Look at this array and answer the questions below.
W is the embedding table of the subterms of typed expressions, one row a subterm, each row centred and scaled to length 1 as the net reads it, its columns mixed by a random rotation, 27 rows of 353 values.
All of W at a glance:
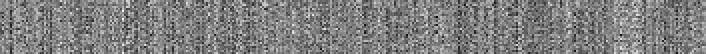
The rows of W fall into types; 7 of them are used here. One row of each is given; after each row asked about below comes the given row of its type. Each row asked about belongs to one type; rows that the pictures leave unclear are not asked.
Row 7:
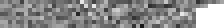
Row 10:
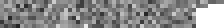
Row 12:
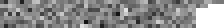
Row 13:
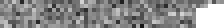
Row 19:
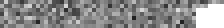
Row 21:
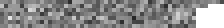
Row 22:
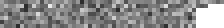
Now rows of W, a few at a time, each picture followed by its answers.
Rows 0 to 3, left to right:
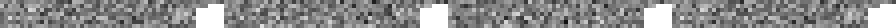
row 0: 21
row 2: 10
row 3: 21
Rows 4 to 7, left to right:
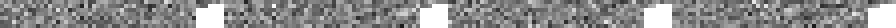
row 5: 22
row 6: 12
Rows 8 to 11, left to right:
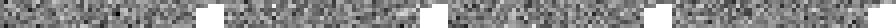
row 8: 12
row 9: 22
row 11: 19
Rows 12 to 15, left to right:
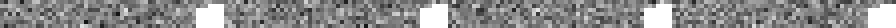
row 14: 19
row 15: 12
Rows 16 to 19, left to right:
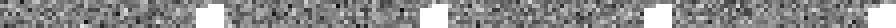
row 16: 12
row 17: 13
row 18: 21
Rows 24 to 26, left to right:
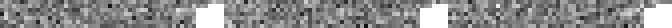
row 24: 19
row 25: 13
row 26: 22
